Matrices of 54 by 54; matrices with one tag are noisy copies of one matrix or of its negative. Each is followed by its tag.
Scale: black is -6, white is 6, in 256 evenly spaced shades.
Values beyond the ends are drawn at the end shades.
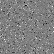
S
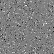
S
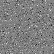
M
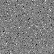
M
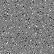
M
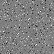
M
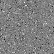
S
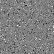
S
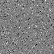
M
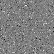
S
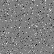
M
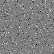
M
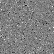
S
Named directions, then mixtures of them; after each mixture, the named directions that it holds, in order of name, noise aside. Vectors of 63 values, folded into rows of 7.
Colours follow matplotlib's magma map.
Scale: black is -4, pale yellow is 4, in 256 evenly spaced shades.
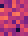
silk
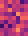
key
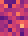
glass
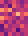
key, silk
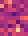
glass, key, silk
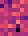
glass, key, silk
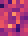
key, silk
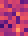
key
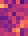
glass, key, silk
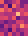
glass, key, silk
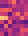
glass, key, silk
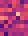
key, silk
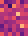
glass, key, silk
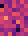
silk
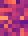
glass, key, silk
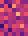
glass, key, silk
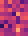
key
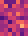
glass
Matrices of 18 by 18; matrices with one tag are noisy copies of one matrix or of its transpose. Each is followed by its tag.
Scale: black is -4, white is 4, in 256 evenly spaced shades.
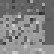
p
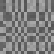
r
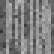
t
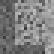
p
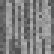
t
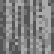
t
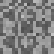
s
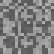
s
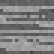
t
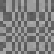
r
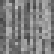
t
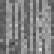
t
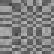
r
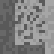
p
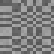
r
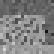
p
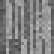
t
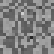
s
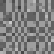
r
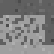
p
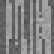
t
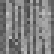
t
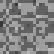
s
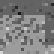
p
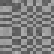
r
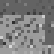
p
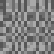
r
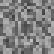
s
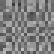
r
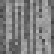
t
